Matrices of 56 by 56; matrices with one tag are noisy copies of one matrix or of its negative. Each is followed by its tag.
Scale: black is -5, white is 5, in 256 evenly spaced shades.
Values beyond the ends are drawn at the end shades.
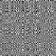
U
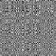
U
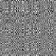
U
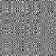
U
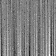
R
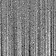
R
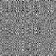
U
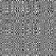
U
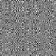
U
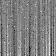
R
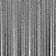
R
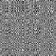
U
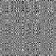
U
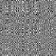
U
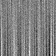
R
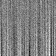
R
